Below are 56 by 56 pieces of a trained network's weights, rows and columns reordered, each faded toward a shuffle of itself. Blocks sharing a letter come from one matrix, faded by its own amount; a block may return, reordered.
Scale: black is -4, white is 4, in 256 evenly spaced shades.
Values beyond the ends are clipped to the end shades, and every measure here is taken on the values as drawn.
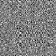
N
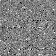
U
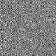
N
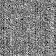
U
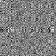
N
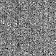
U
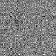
N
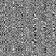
N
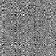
N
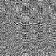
N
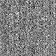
U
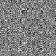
N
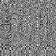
N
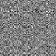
N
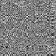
N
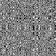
N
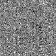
U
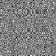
N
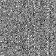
U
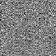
N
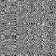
N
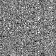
U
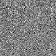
N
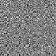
N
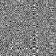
N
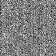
U
